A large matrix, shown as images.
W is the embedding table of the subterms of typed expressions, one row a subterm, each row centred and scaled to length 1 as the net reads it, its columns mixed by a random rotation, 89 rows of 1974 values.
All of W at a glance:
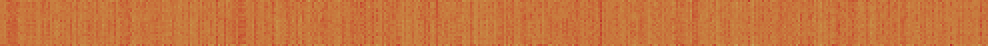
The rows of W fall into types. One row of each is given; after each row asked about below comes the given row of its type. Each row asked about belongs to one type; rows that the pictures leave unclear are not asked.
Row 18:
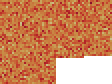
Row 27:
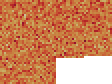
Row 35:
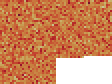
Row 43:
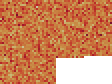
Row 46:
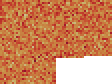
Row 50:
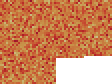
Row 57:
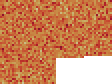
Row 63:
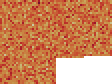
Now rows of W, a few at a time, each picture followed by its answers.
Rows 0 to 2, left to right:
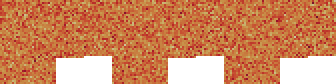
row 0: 46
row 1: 18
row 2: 35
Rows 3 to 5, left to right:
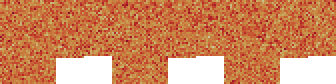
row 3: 18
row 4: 27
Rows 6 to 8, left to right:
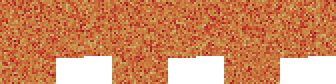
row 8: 18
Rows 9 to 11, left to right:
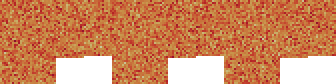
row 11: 27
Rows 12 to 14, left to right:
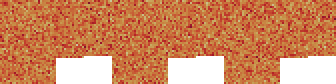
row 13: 50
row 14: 46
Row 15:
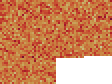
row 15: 46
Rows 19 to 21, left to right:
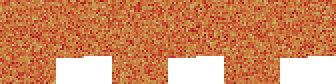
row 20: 46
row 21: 18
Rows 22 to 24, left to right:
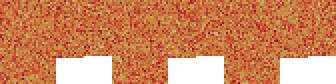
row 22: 46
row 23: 18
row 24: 57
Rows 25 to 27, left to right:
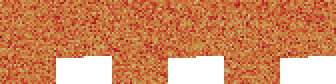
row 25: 27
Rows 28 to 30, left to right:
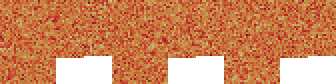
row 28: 35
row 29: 35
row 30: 50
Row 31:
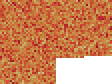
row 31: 57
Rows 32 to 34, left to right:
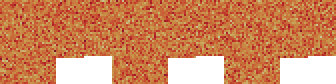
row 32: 27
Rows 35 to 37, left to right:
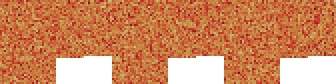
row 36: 43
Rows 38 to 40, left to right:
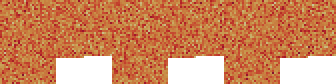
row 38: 35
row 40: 46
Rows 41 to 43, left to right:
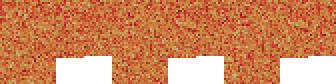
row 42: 43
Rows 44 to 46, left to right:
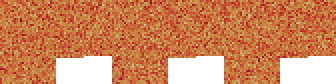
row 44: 50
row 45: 63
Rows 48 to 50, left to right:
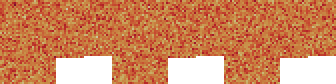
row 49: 50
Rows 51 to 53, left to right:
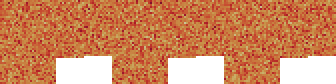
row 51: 46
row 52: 63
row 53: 50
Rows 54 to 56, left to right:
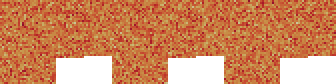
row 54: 18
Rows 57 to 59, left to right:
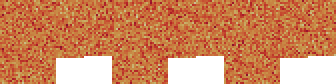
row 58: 63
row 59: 35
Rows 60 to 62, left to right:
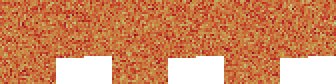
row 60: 18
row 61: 50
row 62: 63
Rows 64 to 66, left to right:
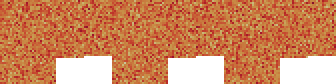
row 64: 46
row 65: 46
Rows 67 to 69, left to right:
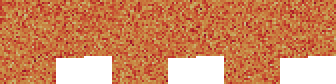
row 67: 46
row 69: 18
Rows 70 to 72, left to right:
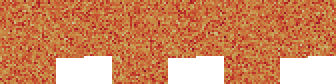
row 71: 18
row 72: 27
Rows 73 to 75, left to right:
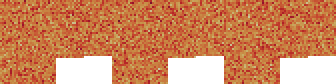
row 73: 18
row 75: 63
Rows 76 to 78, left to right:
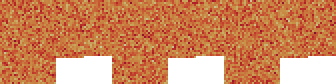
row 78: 43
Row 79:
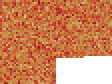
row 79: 63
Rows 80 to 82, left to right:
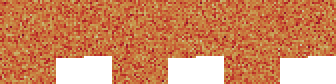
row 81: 35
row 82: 27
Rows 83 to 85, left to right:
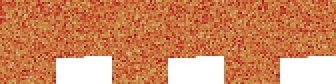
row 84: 50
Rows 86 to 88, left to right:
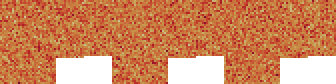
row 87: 27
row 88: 35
